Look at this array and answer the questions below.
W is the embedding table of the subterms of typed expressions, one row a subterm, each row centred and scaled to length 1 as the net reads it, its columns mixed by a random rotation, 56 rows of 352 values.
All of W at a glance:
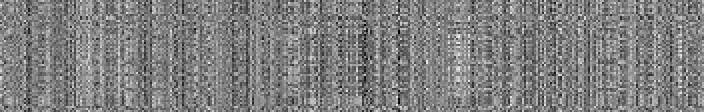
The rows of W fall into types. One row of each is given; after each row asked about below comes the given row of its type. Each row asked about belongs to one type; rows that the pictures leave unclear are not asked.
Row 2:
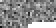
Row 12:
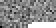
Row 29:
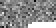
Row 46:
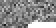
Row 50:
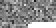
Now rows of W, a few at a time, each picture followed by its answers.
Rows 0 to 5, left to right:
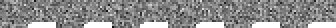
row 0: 50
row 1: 12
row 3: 50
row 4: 50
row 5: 12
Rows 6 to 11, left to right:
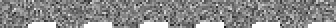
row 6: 50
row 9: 46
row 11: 12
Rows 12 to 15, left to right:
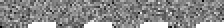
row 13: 46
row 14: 29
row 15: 29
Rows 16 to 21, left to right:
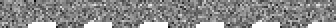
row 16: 29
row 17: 46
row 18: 2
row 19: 12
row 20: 46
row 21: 2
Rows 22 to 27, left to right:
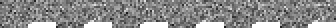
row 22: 12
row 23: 46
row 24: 50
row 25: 46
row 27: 46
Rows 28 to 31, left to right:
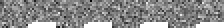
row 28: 29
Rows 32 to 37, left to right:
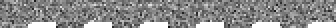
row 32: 50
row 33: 46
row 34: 2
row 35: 2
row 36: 12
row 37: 46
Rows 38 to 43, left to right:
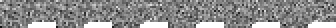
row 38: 2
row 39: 2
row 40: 46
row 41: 12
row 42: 50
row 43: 46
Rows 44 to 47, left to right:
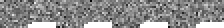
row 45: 29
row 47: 2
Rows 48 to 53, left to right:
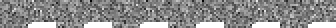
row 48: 50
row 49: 29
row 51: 29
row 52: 50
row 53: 12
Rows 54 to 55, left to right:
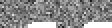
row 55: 29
